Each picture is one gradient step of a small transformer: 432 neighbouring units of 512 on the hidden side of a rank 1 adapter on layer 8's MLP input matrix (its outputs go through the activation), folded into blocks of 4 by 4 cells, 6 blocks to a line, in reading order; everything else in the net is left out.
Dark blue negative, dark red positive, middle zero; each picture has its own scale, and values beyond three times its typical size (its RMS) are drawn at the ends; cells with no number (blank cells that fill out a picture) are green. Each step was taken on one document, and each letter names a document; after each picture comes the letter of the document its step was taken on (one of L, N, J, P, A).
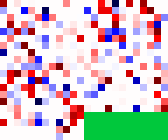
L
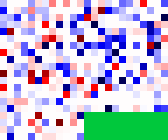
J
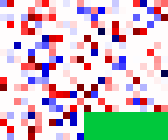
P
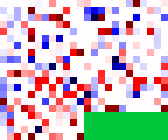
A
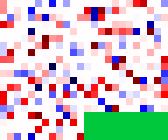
A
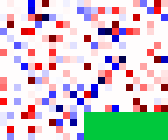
P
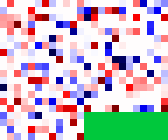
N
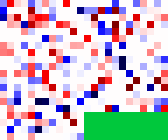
P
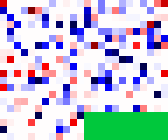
J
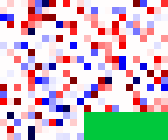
P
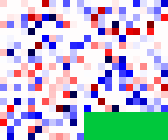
P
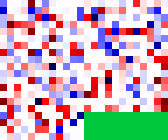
N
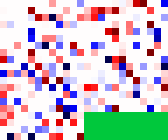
A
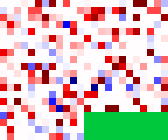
N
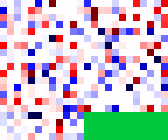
N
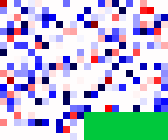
L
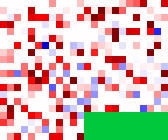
A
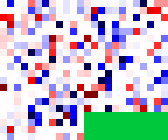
P
